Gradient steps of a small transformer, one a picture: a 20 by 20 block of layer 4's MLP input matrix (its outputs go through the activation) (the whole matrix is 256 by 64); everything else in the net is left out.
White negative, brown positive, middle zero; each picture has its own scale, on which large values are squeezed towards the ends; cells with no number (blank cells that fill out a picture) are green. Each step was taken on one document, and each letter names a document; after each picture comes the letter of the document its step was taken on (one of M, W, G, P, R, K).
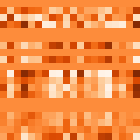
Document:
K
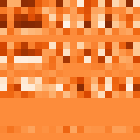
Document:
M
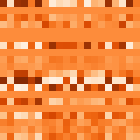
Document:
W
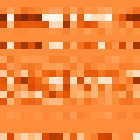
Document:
K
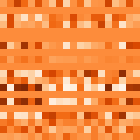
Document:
W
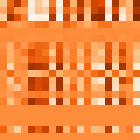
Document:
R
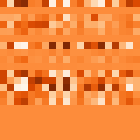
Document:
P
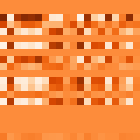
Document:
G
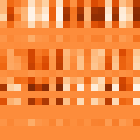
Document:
R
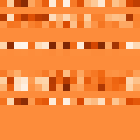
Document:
P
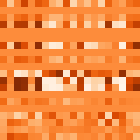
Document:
W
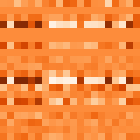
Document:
W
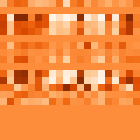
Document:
P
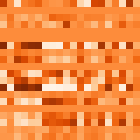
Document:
W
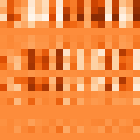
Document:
R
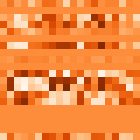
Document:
P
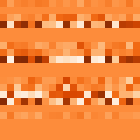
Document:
G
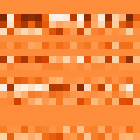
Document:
G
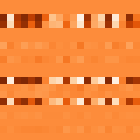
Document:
G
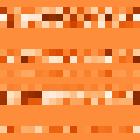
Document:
K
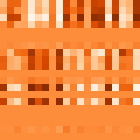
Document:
R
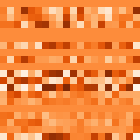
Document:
K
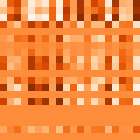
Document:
R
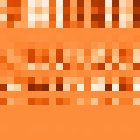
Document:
R
